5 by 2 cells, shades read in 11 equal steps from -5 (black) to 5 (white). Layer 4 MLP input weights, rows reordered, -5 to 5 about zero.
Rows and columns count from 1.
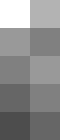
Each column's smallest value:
-2 -1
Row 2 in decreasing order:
1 0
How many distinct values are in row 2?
2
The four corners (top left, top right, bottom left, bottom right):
5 2 -2 -1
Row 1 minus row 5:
7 3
